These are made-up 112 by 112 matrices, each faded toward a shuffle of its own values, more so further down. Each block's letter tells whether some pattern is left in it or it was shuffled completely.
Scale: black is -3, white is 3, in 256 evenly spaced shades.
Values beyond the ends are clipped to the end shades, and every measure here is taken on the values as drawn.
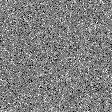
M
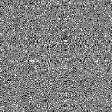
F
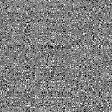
F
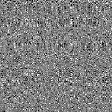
F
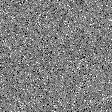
M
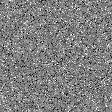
M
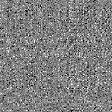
F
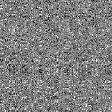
F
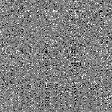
F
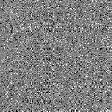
F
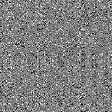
F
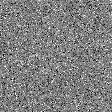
M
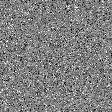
M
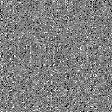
F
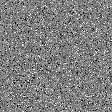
M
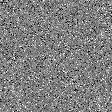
M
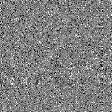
F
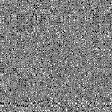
F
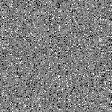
F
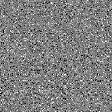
F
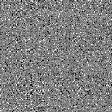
F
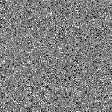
F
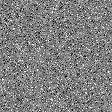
M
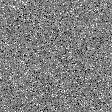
M
